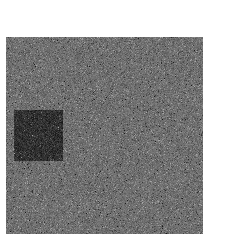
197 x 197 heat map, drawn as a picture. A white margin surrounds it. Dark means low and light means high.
Stripes: none. Odd patch: lower, in the middle left. Ninth with the lowest average: middle left. Average level on the scale: 40%. Histogram: skewed, a long tail of low values.
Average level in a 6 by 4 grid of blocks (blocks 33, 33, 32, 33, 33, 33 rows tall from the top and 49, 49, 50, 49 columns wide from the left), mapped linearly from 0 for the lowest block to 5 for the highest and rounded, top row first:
5 5 5 5
5 5 5 5
0 4 5 5
0 4 5 5
5 5 5 5
5 5 5 5
